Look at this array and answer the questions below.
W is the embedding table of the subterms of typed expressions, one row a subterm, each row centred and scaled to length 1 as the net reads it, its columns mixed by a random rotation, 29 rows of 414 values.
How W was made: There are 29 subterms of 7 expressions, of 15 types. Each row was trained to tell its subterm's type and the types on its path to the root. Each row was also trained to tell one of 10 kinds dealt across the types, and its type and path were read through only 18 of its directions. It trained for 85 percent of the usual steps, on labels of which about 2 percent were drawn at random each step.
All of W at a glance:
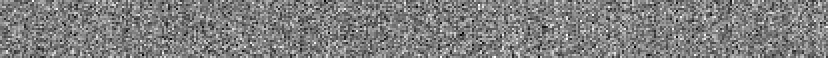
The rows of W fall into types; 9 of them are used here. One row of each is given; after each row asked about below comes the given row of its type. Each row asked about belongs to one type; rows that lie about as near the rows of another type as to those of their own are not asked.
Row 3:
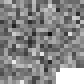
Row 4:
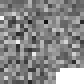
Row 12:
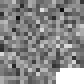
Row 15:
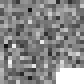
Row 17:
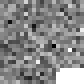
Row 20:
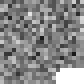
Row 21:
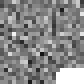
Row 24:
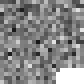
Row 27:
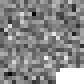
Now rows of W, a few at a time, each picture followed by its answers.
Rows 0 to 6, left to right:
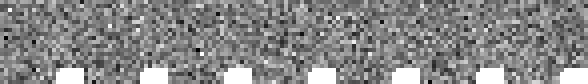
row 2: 27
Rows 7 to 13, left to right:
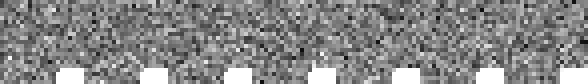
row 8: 27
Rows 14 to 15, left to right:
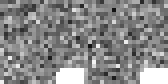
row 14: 24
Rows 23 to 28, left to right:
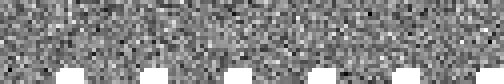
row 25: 12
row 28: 15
